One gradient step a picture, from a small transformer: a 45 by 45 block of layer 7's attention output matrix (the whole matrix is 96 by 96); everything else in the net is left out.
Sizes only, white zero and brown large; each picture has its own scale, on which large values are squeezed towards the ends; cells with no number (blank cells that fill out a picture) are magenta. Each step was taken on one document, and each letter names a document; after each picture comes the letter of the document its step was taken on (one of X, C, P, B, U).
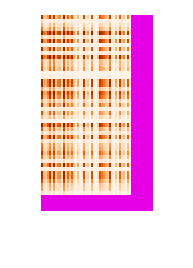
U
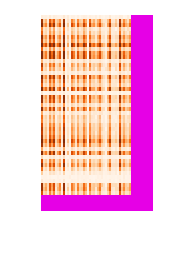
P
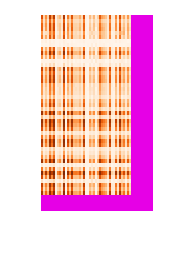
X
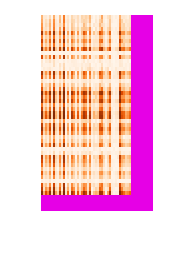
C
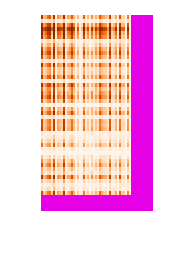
U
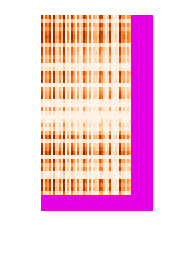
C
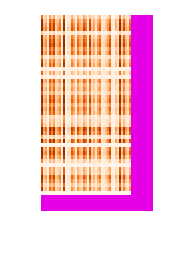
P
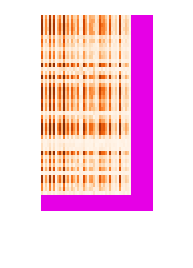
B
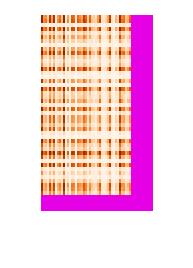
P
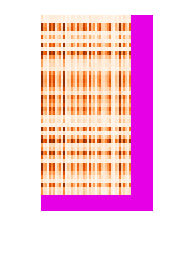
P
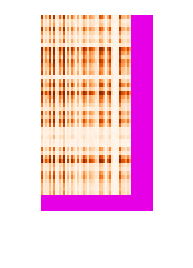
C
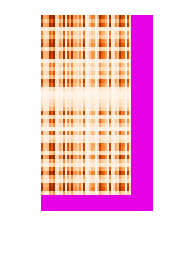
X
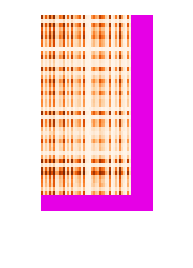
X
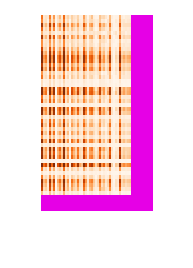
B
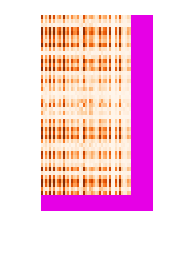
B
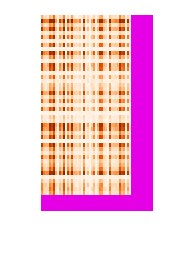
X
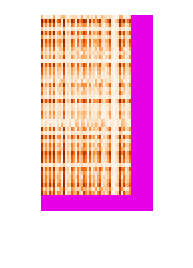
C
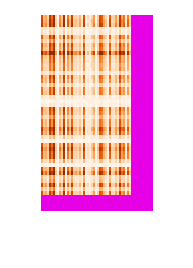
X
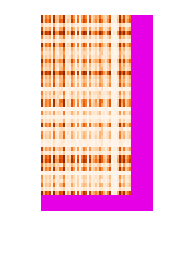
C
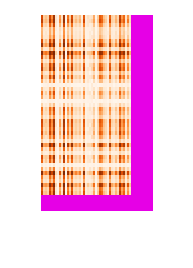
X
